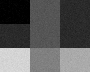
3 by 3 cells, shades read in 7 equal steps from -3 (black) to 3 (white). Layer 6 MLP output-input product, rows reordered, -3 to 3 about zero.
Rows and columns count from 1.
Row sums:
-6 -5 3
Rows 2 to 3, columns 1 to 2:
-2 -1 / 2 0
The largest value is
2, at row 3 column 1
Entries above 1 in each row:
0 0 1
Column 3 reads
-2 -2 1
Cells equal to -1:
2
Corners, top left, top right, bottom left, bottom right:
-3 -2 2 1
